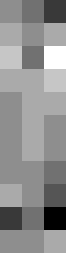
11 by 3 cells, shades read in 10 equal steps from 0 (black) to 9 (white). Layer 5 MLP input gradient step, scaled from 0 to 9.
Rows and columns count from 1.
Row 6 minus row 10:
3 2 5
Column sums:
57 56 53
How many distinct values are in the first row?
3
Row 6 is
5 6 5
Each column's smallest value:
2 4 0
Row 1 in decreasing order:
5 4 2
